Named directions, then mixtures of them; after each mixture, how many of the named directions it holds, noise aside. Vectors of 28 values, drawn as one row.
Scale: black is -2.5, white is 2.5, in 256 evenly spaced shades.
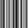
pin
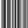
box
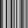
one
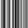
two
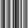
two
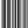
one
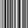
two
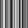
two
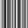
two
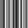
one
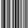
two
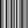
one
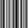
one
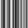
two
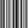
one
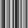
two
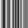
two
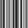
one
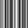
one
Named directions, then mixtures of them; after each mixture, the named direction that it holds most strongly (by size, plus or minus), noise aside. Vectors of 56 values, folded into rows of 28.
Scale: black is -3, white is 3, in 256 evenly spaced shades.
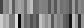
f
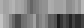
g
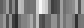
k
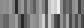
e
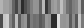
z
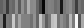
z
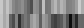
g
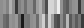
e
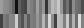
e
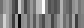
k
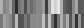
e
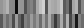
e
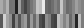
z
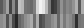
k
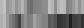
g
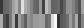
z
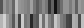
f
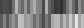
g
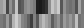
k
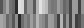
k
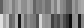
f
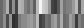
k
